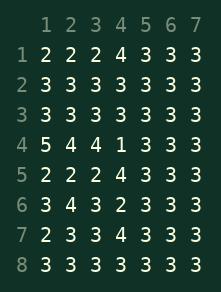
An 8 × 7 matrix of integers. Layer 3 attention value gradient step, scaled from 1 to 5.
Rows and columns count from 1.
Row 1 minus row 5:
0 0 0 0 0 0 0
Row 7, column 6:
3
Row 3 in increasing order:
3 3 3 3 3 3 3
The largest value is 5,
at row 4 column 1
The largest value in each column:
5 4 4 4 3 3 3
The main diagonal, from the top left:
2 3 3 1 3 3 3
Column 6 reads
3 3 3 3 3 3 3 3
